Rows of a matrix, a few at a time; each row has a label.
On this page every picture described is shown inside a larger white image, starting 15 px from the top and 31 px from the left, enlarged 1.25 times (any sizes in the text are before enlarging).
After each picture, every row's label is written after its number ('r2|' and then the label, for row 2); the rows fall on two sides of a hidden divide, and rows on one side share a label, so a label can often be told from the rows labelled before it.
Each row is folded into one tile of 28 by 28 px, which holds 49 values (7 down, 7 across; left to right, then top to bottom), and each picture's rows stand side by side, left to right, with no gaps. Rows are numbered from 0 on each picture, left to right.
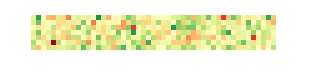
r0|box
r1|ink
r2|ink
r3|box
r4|box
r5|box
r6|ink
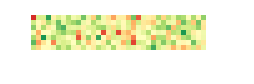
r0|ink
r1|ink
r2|box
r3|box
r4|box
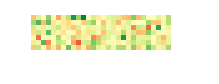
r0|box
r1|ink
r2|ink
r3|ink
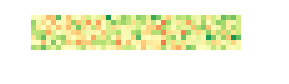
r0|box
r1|ink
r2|box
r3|ink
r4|ink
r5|ink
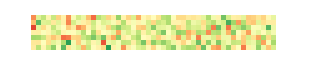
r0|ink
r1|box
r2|ink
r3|ink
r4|box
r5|box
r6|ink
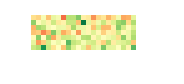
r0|ink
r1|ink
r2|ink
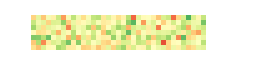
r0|ink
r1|box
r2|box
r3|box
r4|ink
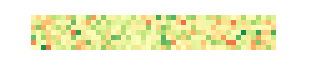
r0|ink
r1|ink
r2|ink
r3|ink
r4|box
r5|ink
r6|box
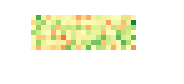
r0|box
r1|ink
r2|ink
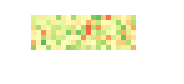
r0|ink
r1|box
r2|box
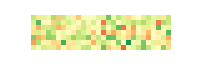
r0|ink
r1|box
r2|ink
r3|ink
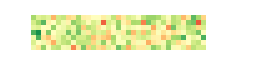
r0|box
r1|box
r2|box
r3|ink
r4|ink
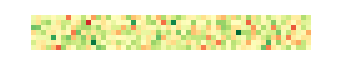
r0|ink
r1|ink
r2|ink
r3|ink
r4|box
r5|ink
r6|box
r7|box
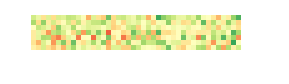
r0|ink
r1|ink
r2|ink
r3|ink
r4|ink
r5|box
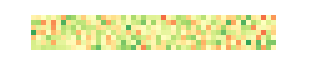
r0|ink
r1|ink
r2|ink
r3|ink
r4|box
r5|box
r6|box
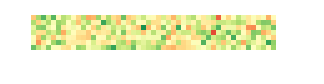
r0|ink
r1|box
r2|ink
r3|box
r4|ink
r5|ink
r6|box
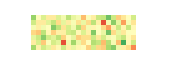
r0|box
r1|box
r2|box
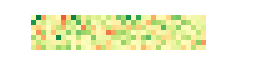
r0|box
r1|box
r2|ink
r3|box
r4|box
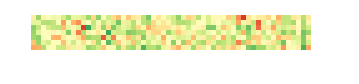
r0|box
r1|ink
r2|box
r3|box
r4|box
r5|box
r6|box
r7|box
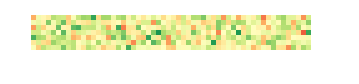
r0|ink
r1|ink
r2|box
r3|box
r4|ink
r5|ink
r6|ink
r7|ink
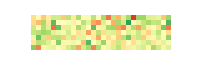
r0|box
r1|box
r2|box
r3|ink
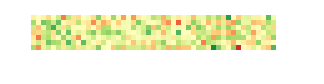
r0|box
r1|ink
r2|box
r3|box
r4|box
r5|ink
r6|ink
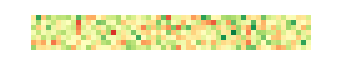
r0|ink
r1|ink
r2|ink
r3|ink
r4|box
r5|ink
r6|ink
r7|box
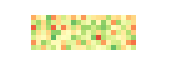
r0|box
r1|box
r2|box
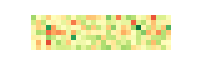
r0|box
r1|box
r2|box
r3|box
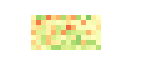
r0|box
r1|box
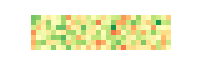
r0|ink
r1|box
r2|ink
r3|ink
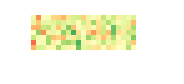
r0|ink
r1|box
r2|box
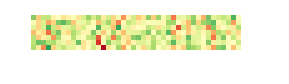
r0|ink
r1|box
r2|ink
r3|ink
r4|ink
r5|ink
